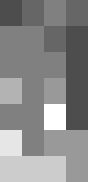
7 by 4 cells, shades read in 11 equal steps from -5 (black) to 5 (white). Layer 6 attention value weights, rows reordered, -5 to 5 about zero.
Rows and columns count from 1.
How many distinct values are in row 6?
3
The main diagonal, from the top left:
-2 0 0 -2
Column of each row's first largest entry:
3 1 1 1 3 1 1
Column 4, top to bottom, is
-1 -2 -2 -2 -2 1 1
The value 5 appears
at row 5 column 3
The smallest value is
-2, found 5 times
